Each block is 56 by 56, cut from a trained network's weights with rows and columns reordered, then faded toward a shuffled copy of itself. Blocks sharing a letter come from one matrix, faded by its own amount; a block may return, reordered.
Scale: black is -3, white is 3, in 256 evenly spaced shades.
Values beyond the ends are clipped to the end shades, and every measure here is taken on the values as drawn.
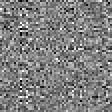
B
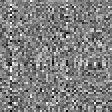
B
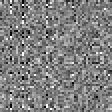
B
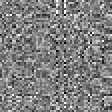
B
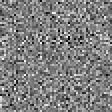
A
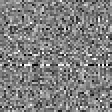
A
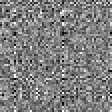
B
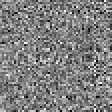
A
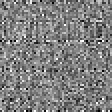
A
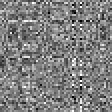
B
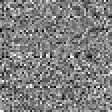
A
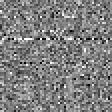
A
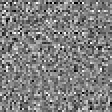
A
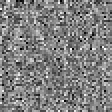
A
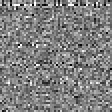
A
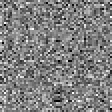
A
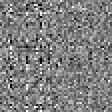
B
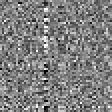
B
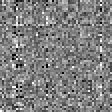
B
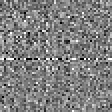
A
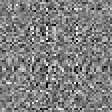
B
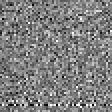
A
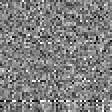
A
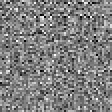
A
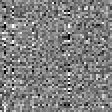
B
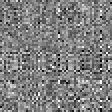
B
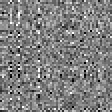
B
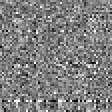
A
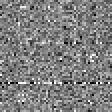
A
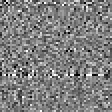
A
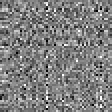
B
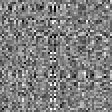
B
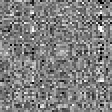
B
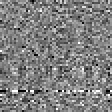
A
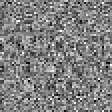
A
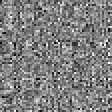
A
